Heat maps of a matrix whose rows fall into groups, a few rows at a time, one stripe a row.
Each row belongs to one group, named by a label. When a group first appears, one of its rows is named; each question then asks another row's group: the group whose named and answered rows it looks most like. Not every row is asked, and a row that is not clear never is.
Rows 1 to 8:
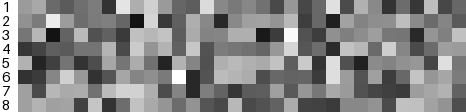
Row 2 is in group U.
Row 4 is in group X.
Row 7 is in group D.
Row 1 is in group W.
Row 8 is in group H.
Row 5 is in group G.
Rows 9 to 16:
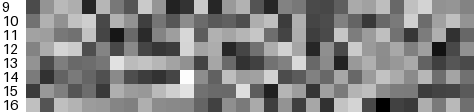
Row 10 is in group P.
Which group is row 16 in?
D
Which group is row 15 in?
X
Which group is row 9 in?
H
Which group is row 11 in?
W
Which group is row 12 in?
U
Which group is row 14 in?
G
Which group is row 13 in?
X
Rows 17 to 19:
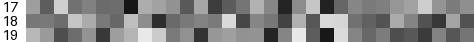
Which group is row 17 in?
H
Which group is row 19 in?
W
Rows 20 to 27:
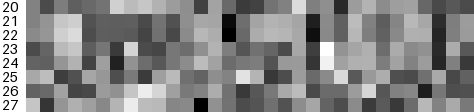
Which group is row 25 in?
W
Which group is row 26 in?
X
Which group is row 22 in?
U
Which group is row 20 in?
X
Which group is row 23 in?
U
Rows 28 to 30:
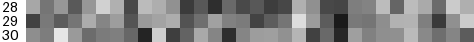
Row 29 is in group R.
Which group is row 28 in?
H
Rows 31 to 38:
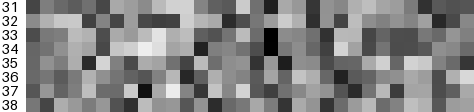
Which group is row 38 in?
H
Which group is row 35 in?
H
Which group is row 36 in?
R
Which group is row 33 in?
D
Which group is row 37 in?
R
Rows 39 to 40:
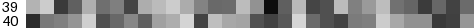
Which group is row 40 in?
R
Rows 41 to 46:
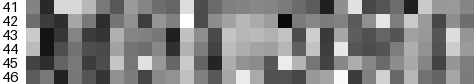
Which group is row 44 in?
G
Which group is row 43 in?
G
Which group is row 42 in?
G
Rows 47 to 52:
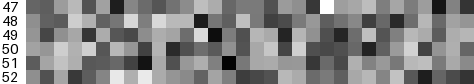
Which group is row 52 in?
X
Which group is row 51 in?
U
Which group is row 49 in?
H
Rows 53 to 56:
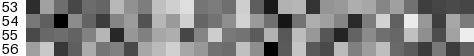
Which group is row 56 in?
W
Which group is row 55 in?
R
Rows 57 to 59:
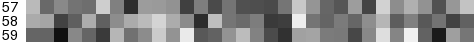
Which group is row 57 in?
H
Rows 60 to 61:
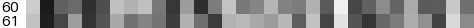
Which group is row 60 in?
G
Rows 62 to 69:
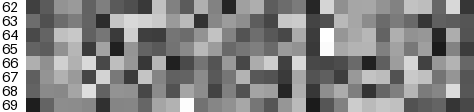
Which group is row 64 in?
U
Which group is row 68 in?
P
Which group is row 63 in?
X
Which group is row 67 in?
H
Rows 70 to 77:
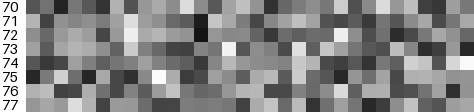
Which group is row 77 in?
P
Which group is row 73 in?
P
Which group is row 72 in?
D
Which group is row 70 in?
G
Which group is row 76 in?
W
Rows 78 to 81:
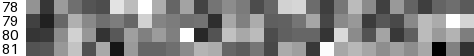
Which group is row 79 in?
D
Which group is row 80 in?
D
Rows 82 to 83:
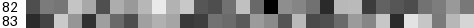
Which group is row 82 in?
D
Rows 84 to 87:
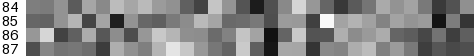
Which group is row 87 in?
X
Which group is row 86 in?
W
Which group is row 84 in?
R
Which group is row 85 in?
U
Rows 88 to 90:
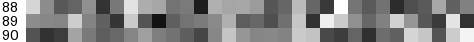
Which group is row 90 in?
R
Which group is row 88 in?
W
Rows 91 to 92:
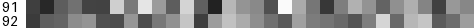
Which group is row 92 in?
R
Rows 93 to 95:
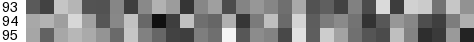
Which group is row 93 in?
H
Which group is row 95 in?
P
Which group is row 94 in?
P
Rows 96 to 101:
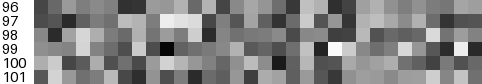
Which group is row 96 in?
H
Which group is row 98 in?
D
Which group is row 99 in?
P
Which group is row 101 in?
H
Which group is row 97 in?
X
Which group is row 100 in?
W
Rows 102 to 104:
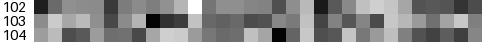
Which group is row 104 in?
W
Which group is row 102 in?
X
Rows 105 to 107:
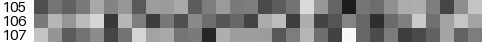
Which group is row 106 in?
P
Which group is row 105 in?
R
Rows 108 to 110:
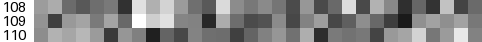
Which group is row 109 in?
D
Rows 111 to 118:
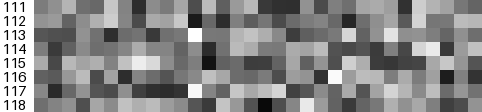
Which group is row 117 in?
G
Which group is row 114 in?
R
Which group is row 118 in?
R
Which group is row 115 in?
D
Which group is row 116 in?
U
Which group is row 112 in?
H
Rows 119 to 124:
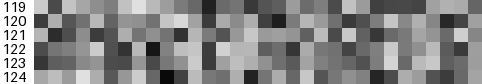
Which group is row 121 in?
G
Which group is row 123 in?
R
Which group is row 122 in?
R
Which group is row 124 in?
P
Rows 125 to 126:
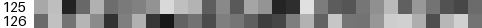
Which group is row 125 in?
W
